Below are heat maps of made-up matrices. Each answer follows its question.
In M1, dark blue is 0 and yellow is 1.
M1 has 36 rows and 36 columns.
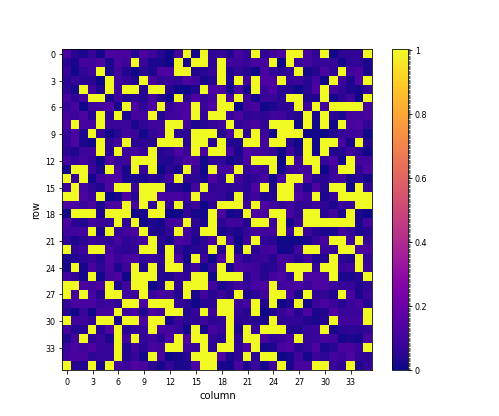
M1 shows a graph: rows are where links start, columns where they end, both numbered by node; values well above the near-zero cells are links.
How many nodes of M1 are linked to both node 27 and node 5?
1
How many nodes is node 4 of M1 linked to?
9
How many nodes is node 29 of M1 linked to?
8
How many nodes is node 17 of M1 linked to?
10
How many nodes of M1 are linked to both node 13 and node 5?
1
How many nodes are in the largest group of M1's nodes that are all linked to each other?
4
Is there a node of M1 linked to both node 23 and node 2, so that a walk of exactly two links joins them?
no
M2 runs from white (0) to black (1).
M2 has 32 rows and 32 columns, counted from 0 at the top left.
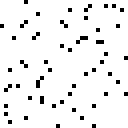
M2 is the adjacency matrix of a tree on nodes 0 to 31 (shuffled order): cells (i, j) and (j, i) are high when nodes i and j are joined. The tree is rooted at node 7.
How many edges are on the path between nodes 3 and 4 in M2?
3
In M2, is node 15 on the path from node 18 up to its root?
yes
